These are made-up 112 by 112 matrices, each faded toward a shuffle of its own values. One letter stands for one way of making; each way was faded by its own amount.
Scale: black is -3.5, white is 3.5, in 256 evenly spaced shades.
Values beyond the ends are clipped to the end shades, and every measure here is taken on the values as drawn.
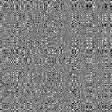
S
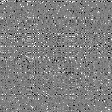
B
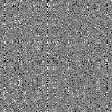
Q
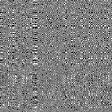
S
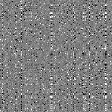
Q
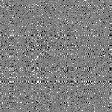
B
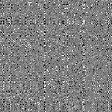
Q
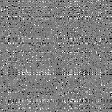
B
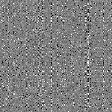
Q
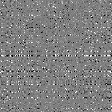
B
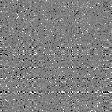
B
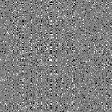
Q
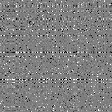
B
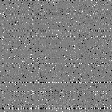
B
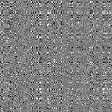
S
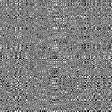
S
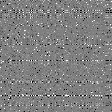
B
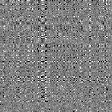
S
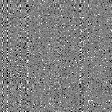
Q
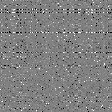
B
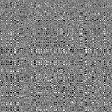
S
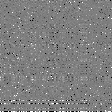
B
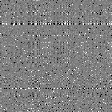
B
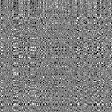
S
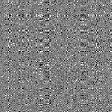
S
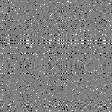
B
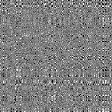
S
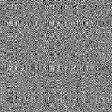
S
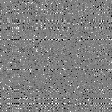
B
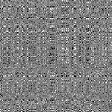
S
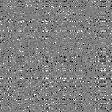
B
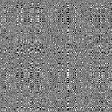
S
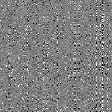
Q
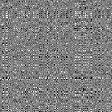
S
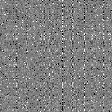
Q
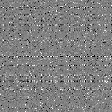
B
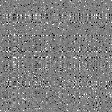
B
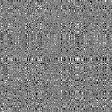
S
